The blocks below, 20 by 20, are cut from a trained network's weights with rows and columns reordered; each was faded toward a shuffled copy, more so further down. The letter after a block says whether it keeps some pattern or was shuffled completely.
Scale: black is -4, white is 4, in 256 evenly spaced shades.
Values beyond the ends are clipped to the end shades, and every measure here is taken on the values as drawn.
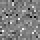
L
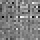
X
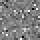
L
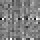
X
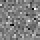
L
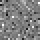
L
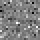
L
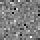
L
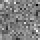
L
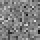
L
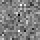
L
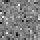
L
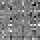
X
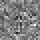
X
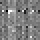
X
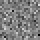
L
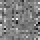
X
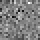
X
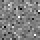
L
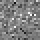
L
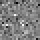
L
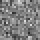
X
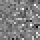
L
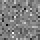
L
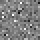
L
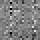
X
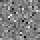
L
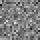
L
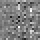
X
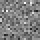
L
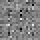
X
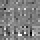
X
